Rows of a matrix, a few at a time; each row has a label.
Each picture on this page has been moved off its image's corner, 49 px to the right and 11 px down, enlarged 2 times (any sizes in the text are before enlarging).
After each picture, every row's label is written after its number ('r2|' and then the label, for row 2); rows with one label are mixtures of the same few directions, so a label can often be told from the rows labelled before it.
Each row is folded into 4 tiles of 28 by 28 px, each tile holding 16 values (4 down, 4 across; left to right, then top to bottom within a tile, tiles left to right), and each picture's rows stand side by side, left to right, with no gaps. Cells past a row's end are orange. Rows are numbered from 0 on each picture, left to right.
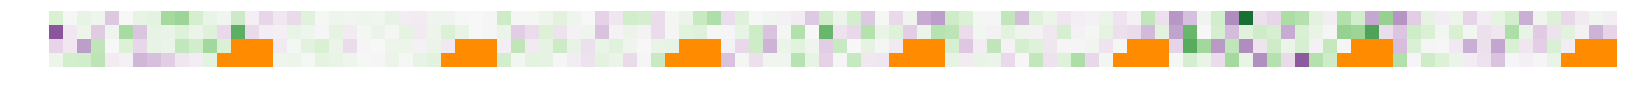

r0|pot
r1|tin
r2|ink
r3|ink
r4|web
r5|web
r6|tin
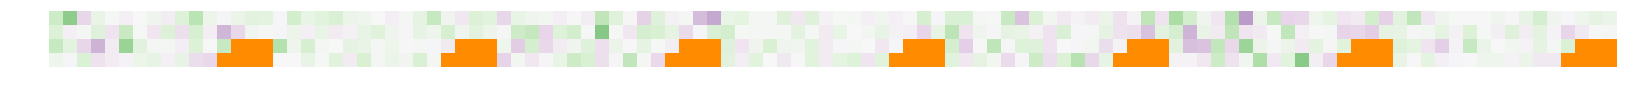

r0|tin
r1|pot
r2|ink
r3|web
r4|web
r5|web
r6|tin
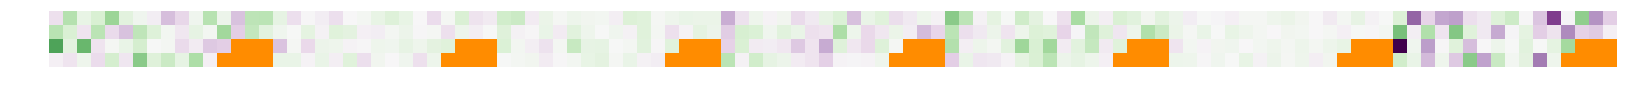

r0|pot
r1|pot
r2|tin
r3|tin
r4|tin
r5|pot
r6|pot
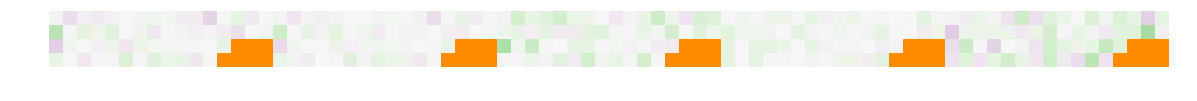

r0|pot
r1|pot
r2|pot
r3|web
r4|web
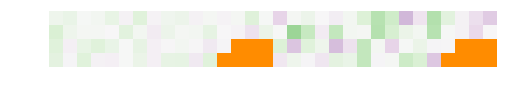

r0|web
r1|ink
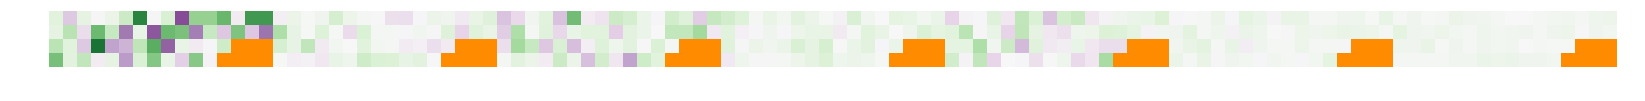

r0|ink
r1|pot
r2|web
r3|tin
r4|web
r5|web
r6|pot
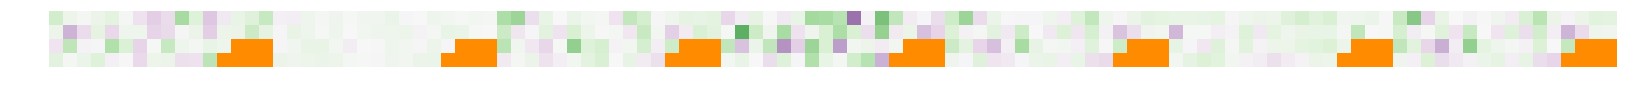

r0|ink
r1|tin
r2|tin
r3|ink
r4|tin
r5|pot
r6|tin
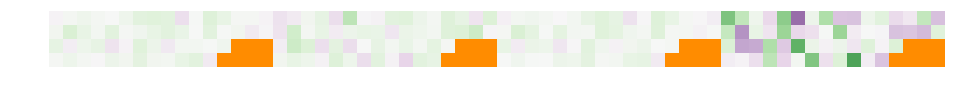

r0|ink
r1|web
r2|ink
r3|web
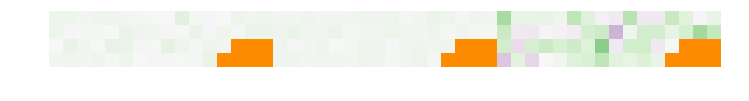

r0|ink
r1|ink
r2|tin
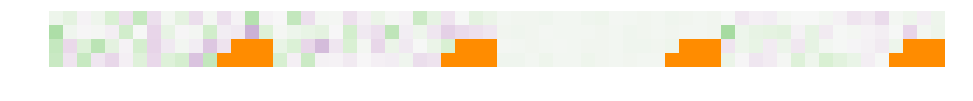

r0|web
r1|tin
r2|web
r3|pot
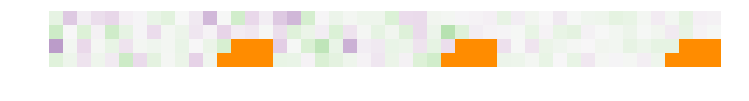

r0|pot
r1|tin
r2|pot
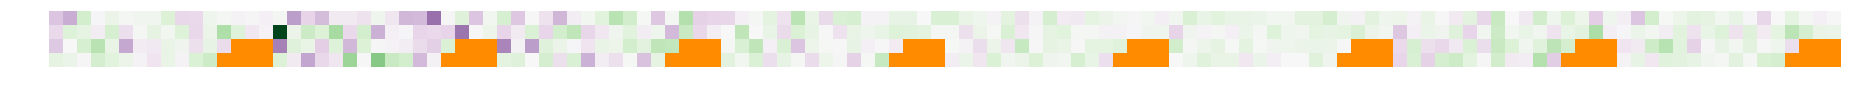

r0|tin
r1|pot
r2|pot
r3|web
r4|web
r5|pot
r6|web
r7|tin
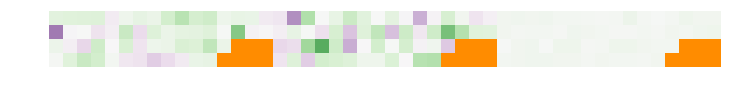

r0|pot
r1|tin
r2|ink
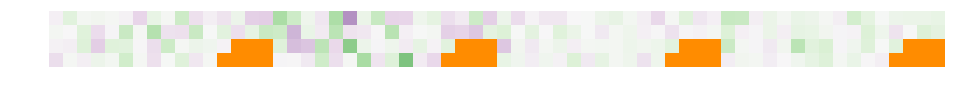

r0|ink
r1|web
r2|pot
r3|tin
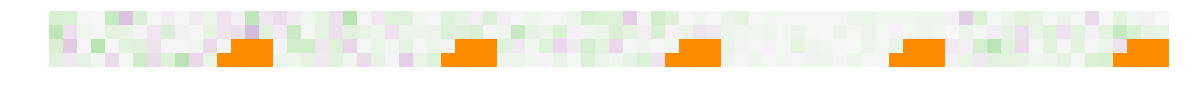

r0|web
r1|web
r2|ink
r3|tin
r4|tin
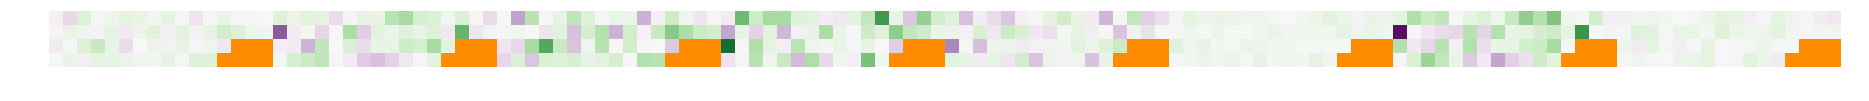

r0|tin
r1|pot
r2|tin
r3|pot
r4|pot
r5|pot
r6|pot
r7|ink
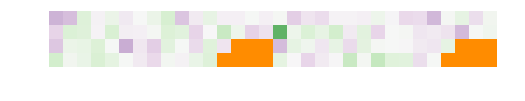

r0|tin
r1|pot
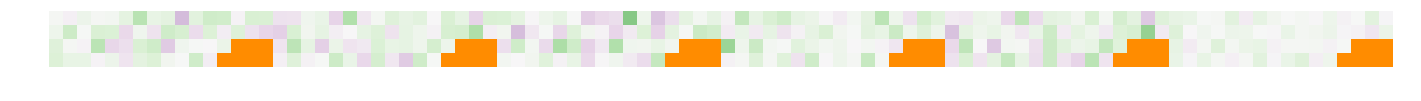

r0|ink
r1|web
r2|ink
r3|pot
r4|web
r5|web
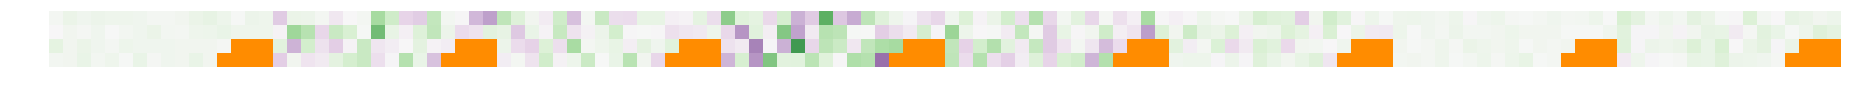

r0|pot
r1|ink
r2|web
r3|web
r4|web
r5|ink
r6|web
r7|tin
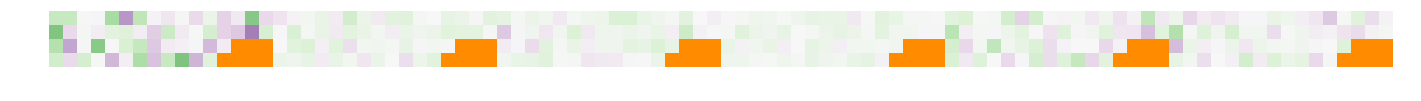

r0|web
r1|web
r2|pot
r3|ink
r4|web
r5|pot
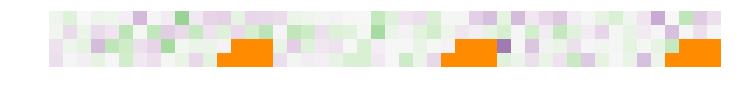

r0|ink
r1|ink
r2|pot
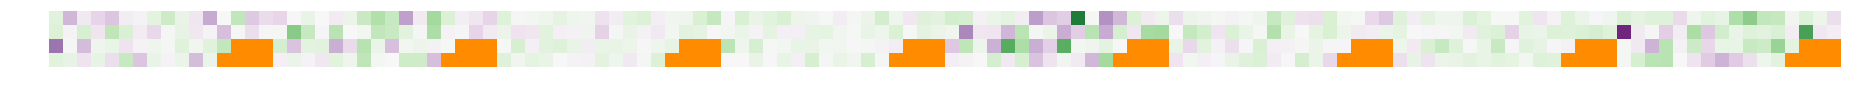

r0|pot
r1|ink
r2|ink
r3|pot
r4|ink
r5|ink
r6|tin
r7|pot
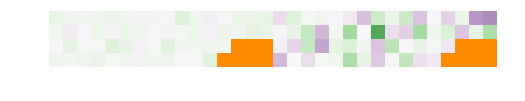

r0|ink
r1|ink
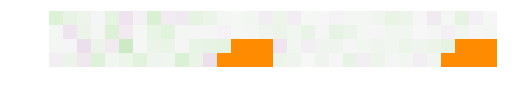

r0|web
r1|pot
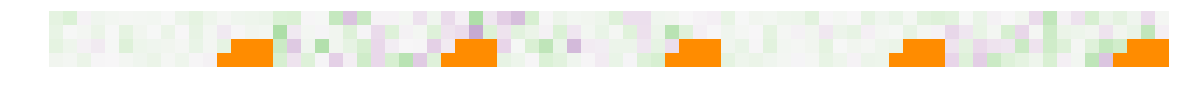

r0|tin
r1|web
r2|tin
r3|ink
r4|web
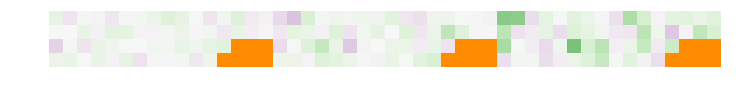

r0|pot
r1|tin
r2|tin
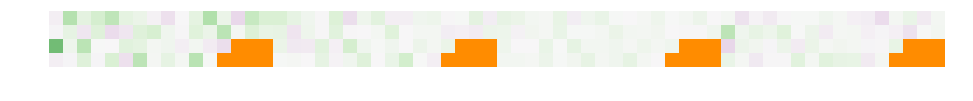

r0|pot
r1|web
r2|web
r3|pot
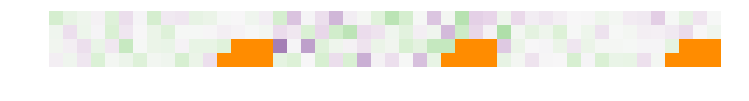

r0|web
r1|pot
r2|pot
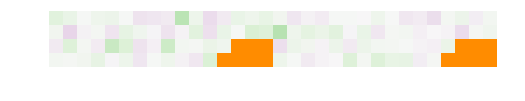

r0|ink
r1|pot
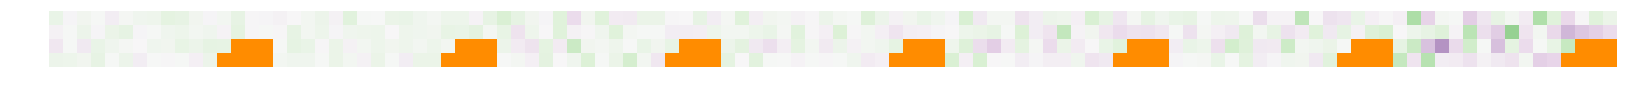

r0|pot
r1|web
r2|web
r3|tin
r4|tin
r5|ink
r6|tin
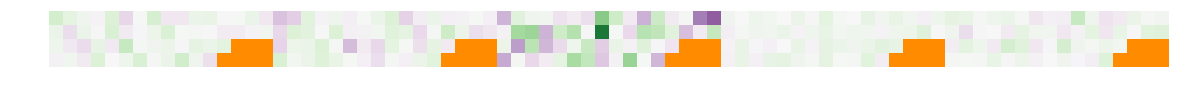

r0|web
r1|tin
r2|ink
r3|web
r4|ink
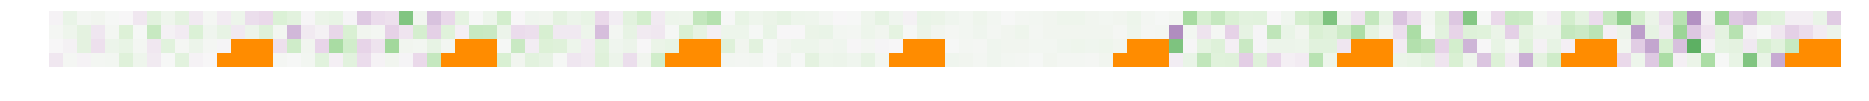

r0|ink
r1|ink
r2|ink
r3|pot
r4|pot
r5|pot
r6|web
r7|web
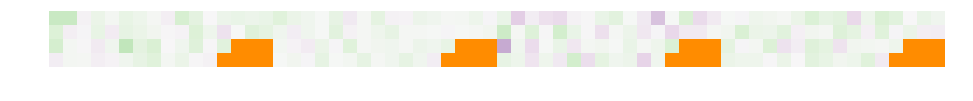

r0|tin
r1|web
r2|pot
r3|ink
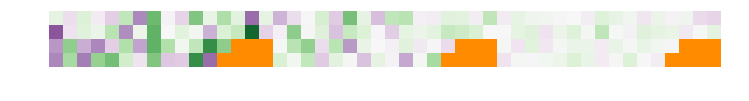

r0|web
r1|web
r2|ink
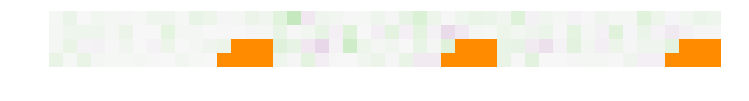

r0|tin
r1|tin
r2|tin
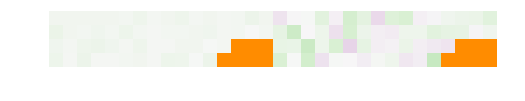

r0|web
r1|web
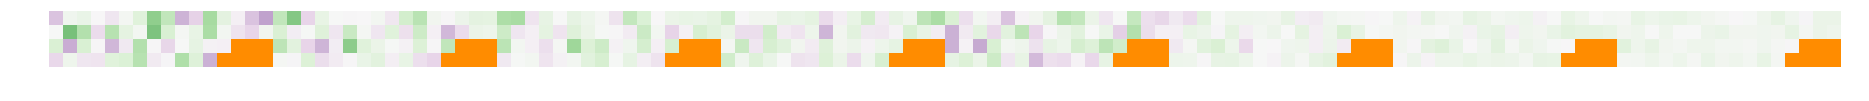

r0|ink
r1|tin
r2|tin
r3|ink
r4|pot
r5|tin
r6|tin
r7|pot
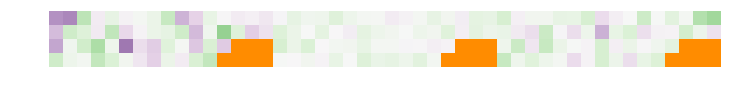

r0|tin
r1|pot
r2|ink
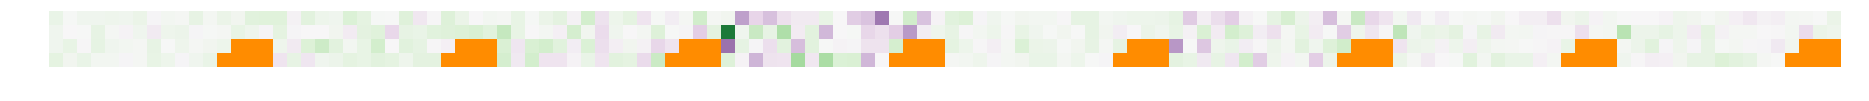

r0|ink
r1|tin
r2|web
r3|pot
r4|tin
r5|pot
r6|pot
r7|pot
